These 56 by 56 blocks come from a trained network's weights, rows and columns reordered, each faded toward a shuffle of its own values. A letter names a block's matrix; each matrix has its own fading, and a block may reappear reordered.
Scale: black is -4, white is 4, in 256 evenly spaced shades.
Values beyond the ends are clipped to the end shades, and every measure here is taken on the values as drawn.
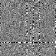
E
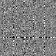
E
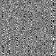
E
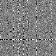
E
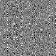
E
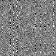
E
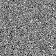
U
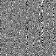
E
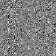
E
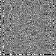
E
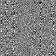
E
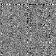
E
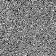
U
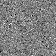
U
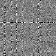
E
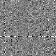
E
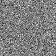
U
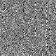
E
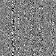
E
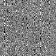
E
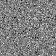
U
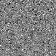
U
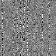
E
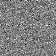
U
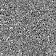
U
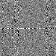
E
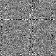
E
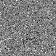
U
